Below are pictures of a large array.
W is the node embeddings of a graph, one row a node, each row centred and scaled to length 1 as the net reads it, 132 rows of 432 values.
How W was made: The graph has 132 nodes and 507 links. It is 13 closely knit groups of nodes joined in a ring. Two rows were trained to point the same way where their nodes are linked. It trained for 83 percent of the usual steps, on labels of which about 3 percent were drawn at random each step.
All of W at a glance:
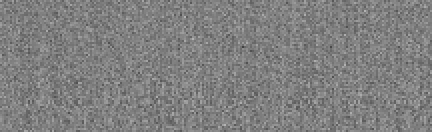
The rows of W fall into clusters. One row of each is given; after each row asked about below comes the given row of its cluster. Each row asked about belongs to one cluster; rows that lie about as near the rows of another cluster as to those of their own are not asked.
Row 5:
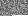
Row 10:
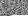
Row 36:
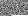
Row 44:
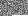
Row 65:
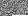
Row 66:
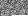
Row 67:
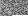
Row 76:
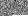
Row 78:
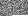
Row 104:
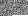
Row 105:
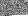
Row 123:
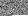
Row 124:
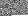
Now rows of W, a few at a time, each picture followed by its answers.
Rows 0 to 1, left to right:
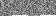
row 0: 76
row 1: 5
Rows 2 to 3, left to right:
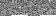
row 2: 105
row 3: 66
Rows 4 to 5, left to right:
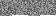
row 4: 36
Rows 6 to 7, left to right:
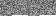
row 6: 123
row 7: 66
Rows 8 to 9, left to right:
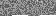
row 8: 124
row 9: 78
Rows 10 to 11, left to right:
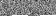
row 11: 104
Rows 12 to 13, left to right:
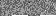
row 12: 66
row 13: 76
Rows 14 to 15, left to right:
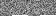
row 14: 76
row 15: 67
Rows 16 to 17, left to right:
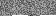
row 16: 5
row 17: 78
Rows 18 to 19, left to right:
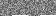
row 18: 124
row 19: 78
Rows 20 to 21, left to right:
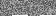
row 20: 105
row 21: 66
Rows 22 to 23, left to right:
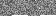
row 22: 123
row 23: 5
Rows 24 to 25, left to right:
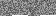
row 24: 36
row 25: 104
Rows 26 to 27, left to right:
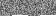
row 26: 5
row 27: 78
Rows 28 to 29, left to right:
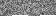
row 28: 104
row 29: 67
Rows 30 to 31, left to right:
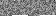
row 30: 124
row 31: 104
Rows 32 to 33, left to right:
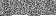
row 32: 10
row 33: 78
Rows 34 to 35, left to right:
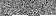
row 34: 67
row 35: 65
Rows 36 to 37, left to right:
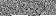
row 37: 76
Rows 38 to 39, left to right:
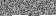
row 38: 5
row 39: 65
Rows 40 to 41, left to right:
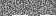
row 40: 44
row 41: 5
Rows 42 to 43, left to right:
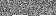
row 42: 5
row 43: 66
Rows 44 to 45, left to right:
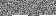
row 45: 65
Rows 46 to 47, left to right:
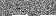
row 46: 105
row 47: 78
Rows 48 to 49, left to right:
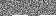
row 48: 44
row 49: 10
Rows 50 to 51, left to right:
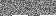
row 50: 44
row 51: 105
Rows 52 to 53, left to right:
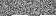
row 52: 123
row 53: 67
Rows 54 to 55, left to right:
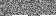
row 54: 104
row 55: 44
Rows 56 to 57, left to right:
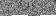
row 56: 78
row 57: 76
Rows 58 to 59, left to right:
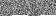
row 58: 78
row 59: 10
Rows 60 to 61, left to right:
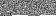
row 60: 65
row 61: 123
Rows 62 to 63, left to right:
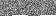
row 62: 124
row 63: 78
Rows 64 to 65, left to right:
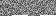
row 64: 124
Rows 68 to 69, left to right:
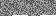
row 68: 76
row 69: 44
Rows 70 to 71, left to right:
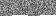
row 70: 78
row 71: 10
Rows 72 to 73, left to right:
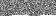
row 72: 105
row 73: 10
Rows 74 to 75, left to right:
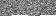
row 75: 67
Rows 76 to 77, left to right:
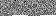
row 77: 124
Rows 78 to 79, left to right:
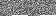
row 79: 104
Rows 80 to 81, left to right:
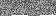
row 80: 66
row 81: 105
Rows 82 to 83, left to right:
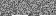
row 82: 65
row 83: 65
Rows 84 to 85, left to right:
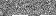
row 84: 104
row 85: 123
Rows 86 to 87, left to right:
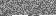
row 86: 104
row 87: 65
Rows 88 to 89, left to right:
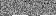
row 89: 44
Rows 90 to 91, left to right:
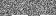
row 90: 65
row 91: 5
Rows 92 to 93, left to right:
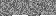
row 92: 76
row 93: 76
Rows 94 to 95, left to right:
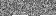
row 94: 76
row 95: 44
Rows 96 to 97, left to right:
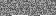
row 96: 36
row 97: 36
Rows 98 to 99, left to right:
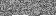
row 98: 105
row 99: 67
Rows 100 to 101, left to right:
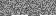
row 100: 65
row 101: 65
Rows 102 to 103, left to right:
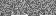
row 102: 65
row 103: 65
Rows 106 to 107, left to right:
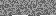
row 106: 124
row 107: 124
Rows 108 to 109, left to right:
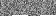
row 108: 76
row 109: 78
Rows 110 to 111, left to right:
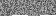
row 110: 10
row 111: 5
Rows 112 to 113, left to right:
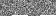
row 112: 123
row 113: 76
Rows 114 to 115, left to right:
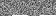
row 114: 76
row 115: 66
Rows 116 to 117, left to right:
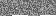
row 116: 36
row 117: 5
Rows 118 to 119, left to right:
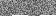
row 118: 36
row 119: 123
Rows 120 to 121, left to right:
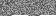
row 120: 123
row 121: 123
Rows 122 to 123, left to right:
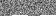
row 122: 10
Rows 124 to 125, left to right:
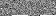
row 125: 36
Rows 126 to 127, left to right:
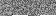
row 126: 67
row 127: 104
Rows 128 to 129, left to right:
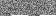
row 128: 36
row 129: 123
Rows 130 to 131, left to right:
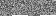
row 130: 5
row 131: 105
